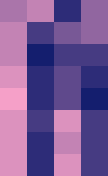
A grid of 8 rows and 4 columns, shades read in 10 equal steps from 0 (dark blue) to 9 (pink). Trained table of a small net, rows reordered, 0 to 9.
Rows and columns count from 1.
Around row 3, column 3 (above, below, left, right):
4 3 0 2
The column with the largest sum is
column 1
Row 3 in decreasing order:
7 2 2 0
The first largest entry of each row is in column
2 1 1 1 1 1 1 1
